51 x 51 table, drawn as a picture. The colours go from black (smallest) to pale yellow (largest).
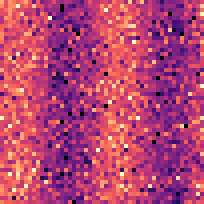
Seam: none. Stripes: upright, repeating 2 times. Histogram: bell-shaped. Average level on the scale: 50%.
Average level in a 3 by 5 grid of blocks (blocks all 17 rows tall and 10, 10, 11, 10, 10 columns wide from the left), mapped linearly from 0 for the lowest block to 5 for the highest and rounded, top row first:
5 0 3 3 1 / 5 0 3 2 1 / 5 0 4 2 1
